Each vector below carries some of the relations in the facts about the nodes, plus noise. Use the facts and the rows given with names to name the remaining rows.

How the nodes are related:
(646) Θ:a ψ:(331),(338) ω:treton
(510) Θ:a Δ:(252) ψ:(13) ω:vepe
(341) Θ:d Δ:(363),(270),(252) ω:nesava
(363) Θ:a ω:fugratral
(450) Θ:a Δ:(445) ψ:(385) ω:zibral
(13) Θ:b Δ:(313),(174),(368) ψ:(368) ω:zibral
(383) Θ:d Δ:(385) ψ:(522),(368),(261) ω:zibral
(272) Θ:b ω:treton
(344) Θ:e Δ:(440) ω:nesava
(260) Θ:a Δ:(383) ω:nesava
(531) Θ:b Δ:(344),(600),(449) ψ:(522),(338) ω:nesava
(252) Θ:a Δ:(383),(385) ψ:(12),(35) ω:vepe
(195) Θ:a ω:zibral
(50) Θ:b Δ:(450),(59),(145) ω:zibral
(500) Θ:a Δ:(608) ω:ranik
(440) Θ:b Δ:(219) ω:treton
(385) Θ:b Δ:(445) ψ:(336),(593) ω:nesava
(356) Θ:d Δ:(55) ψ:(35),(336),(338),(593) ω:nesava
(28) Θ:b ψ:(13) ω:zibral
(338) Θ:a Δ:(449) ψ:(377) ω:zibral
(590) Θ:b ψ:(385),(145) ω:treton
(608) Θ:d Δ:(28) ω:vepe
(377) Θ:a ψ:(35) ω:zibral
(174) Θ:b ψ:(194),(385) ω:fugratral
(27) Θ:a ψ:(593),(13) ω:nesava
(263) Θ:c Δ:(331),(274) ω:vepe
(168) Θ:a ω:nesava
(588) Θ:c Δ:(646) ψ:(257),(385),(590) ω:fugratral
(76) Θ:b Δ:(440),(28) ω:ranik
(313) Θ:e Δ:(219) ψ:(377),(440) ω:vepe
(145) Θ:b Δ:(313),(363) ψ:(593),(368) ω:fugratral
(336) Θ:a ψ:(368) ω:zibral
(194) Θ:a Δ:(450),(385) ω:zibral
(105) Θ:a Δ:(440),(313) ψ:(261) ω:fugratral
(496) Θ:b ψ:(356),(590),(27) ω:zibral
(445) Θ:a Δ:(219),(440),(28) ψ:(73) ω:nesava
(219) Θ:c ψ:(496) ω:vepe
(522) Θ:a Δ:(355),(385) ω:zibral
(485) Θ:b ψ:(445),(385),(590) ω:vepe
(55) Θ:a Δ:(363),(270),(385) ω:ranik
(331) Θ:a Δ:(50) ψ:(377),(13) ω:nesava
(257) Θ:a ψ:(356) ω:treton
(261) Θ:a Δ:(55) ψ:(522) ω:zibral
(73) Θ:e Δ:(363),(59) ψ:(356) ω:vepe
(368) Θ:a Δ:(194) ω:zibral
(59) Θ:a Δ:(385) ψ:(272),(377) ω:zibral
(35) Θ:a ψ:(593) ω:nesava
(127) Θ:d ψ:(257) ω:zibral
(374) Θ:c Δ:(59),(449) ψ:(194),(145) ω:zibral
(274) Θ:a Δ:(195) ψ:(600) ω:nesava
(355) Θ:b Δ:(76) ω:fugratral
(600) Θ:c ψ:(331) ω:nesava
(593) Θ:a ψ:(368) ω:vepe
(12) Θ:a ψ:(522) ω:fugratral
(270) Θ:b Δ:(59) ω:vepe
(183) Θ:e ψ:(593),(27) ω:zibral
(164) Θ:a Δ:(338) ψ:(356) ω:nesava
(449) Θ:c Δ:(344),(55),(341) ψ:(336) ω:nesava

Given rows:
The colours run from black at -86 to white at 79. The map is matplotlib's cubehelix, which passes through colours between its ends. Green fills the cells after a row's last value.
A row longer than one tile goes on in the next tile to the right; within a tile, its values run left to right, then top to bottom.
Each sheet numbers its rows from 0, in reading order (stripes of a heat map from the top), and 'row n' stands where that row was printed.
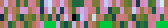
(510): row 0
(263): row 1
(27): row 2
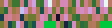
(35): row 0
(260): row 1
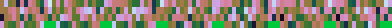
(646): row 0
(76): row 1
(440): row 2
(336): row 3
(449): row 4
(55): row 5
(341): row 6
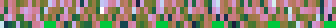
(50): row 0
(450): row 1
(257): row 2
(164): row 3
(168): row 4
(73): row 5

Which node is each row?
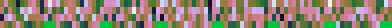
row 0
(600)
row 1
(590)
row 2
(356)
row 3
(313)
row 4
(344)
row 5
(363)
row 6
(272)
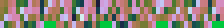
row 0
(28)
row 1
(219)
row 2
(195)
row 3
(496)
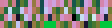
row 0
(374)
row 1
(588)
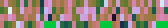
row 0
(183)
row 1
(355)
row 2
(522)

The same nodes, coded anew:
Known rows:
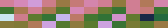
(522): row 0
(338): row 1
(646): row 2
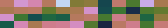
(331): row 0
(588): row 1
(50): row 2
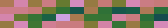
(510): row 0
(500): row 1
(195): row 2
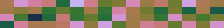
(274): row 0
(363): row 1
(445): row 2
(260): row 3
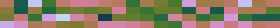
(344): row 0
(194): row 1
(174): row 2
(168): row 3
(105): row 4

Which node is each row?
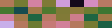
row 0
(76)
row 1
(183)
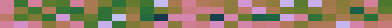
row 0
(145)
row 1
(55)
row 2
(127)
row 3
(593)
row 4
(12)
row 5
(13)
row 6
(355)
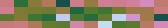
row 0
(485)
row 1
(341)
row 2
(368)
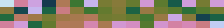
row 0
(263)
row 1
(385)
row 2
(270)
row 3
(608)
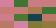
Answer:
(531)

